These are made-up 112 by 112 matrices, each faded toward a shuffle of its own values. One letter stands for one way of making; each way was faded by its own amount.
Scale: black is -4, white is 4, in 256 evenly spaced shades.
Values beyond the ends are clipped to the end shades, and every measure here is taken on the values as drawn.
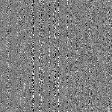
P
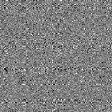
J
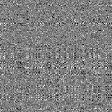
J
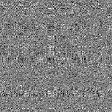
J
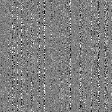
P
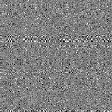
J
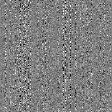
P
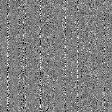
P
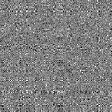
J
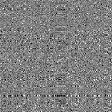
J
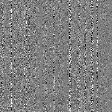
P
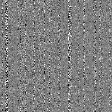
P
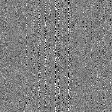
P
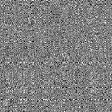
J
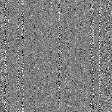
P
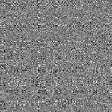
J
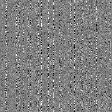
P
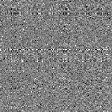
J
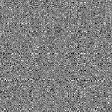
J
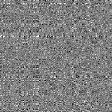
J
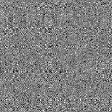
J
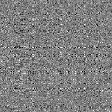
J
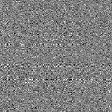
J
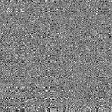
J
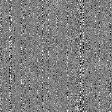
P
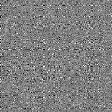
J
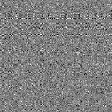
J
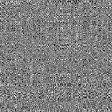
J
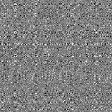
J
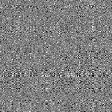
J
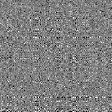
J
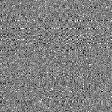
J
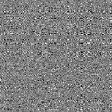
J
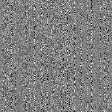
P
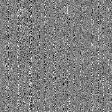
P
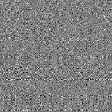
J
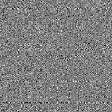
J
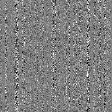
P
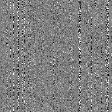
P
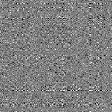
J
